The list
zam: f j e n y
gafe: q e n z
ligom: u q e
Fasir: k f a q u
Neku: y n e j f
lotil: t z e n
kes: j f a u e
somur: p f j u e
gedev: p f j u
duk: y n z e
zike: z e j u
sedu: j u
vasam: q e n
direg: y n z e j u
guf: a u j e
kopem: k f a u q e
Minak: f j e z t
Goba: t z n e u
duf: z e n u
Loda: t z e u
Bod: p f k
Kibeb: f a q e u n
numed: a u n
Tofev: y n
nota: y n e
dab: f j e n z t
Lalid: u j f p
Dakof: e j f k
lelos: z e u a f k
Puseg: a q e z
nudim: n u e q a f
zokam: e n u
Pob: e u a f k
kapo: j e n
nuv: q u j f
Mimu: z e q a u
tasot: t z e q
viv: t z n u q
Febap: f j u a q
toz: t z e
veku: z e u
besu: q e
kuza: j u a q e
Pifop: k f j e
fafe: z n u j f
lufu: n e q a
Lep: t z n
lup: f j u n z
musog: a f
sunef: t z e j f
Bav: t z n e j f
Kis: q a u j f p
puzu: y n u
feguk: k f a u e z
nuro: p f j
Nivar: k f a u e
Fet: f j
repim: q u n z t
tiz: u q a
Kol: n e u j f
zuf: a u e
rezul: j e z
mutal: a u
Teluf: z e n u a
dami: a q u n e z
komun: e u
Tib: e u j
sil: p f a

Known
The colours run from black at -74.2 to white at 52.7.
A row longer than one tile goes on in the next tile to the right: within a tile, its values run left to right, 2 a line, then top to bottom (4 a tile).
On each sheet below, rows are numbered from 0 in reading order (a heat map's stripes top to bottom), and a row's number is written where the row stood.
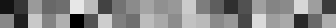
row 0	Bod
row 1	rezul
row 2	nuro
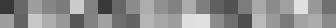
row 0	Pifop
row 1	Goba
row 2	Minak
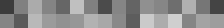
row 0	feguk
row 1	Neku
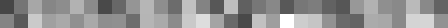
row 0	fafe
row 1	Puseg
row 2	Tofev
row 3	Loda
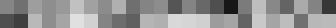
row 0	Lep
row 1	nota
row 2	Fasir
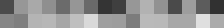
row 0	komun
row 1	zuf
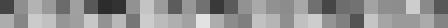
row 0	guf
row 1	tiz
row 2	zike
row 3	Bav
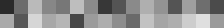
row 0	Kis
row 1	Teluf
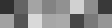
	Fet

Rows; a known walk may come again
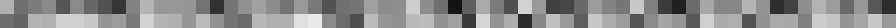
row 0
nota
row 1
sedu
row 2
duf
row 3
dab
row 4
sil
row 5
Pifop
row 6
gedev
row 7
guf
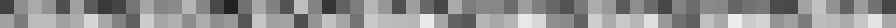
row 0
zuf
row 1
fafe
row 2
Pob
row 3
lufu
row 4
duk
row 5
numed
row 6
puzu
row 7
Mimu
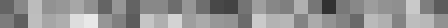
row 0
viv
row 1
zam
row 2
Kol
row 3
rezul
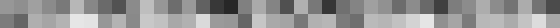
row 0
gafe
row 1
kuza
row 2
Nivar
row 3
zokam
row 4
besu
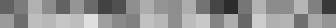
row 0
Kibeb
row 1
zike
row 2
nuv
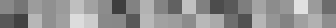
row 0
Lep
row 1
feguk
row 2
Minak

